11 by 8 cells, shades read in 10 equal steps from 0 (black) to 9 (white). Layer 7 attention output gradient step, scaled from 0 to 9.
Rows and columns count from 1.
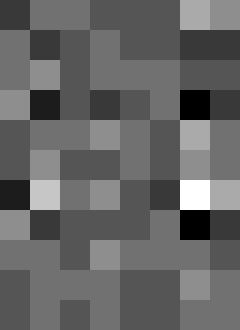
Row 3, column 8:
3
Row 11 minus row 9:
-1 0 0 -1 -1 -1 0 1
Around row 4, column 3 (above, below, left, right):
3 4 1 2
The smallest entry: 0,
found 2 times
